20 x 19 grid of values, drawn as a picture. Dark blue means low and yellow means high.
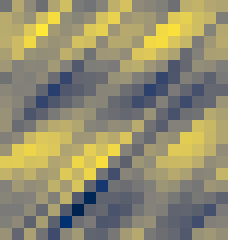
The ninth with the lowest average is the bottom middle. Overall the values sit about 60% of the way up the scale. The values follow a bell shape. Stripes running across repeat 2 times from top to bottom. No row or column stands out. The grain runs diagonally up to the right.
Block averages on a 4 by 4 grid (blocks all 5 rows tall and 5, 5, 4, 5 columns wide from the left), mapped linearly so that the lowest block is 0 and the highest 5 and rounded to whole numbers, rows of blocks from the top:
5 4 5 5 | 1 1 1 1 | 5 5 3 5 | 2 0 2 1
